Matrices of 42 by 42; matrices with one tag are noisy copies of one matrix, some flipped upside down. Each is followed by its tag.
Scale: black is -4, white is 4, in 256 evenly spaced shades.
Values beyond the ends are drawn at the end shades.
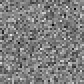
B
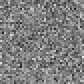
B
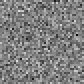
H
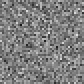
H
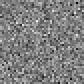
H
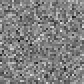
B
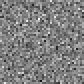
H
